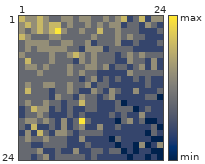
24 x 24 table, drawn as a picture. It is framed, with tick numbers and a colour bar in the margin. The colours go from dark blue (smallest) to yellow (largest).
Ninth with the lowest average: bottom right. Odd rows or columns: none. Ninth with the highest average: top left. Average level on the scale: 40%. Slope: up to the top left. Stripes: none.
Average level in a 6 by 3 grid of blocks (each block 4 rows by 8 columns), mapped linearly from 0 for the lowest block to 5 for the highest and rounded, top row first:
533 / 432 / 332 / 321 / 321 / 210
